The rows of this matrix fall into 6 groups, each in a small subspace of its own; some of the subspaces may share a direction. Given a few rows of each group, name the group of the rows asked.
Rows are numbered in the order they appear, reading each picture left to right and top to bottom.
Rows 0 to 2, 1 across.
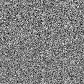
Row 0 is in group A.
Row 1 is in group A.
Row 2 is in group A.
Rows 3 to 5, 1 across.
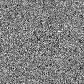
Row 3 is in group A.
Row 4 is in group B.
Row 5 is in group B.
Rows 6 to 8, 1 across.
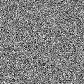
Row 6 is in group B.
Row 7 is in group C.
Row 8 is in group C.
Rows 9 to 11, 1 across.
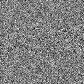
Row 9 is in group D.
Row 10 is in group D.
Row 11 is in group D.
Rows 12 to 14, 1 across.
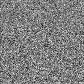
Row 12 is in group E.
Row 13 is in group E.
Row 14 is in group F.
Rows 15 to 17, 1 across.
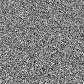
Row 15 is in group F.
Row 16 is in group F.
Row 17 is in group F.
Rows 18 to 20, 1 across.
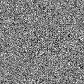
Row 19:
B
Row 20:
B
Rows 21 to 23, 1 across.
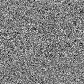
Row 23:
A
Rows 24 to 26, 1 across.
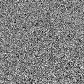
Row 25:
B
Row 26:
B
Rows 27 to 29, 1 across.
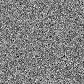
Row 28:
B
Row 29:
D
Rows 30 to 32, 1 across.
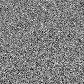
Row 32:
F
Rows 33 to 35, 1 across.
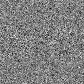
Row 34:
C
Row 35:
D
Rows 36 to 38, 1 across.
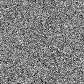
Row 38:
A
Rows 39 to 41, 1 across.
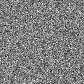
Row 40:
A
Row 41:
D
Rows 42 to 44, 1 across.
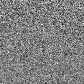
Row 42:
F
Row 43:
A
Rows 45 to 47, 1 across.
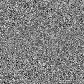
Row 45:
C
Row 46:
D
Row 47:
C
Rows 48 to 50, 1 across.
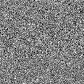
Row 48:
B
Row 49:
D
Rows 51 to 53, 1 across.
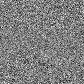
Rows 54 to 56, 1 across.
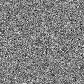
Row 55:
D
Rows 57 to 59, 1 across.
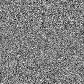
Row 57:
A
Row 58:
E
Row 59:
B
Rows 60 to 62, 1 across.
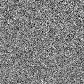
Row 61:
B
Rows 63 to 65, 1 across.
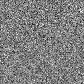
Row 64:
C
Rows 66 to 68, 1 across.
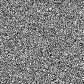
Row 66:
B
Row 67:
A
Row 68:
F
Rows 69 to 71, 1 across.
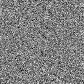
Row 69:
E
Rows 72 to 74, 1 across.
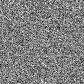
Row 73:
F
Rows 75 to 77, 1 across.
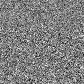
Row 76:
F
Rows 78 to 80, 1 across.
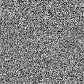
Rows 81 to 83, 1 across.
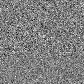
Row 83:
D
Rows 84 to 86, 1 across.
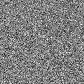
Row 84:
A
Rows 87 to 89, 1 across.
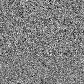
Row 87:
F
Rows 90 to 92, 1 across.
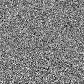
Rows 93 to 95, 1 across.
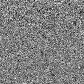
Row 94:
E
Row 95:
D
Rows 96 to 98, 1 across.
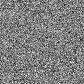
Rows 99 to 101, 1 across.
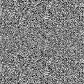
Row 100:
E
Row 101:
E
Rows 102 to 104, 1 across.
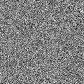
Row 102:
B
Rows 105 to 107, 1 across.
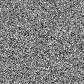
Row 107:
F
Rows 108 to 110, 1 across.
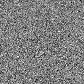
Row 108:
D
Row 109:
B
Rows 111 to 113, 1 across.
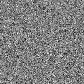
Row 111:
C
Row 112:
A
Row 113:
B
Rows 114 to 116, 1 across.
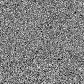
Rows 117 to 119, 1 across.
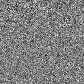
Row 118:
F
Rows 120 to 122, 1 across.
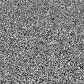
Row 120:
D
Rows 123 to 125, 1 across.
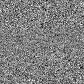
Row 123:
A
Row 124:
F
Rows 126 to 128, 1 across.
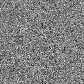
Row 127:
F
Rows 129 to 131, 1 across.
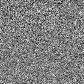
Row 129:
B
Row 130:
F
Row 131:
D
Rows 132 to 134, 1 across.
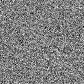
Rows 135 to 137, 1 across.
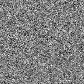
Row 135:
A
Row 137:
C
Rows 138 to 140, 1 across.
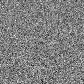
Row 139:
C
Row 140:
E
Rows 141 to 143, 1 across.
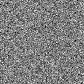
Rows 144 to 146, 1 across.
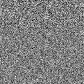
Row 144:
E
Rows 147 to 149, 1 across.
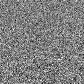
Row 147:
D
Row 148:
F
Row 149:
B
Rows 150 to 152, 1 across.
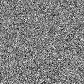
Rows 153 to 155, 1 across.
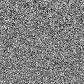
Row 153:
C
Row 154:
D
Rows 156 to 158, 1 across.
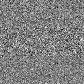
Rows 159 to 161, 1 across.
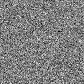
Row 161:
F
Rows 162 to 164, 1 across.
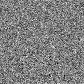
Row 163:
D
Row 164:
F
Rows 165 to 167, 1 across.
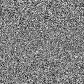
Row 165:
E
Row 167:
D
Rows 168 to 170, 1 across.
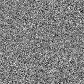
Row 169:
F
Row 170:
C
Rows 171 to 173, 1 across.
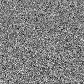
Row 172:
D
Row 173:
F
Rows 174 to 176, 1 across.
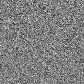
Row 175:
B
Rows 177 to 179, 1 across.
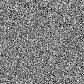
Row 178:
B
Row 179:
B
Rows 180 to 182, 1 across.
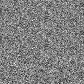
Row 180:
E
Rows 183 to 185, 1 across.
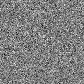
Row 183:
E
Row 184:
C
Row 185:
C
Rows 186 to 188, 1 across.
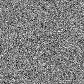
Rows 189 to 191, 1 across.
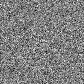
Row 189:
A
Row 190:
F
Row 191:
E
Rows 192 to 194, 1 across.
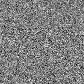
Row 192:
C
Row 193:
E
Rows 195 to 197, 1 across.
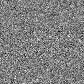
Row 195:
C
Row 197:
D
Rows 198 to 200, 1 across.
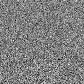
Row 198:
D
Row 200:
B
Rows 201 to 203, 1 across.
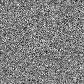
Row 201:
D
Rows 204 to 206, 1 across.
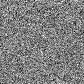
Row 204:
B
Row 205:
A
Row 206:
F
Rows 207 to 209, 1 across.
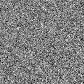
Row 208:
B
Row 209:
D
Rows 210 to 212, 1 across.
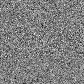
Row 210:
E
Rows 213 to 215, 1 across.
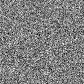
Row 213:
F
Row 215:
E
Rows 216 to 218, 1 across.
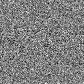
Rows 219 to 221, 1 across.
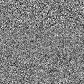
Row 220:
F
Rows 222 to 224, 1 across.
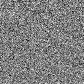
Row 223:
F
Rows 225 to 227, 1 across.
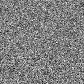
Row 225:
E
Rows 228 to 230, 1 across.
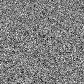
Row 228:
F
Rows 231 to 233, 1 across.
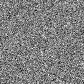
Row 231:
A
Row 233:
F
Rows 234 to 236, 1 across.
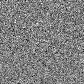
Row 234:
D
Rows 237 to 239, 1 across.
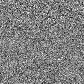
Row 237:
F
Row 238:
E
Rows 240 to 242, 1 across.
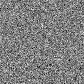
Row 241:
E
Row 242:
B
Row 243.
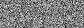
